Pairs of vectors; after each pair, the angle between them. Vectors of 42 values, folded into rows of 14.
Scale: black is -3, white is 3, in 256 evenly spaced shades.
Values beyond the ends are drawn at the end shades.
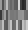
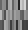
nearly opposite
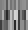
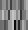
partly aligned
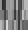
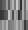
partly aligned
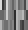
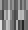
partly aligned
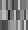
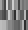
nearly opposite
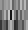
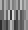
nearly parallel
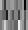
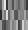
partly opposed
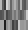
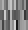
orthogonal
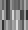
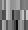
nearly opposite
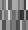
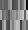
nearly opposite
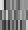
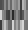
partly opposed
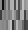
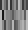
partly opposed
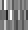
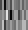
nearly opposite
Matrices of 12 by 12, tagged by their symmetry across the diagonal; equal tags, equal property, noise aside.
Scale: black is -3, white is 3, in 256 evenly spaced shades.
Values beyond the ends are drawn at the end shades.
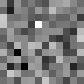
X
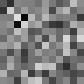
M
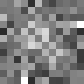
M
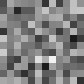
X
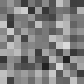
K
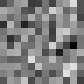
X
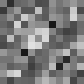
M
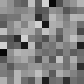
M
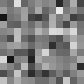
K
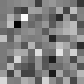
K
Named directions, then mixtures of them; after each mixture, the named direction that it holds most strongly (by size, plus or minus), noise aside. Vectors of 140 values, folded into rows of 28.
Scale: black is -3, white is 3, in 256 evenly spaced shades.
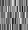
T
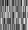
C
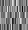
T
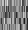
C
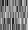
C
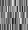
T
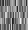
T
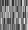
C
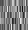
T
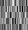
T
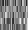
C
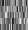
T
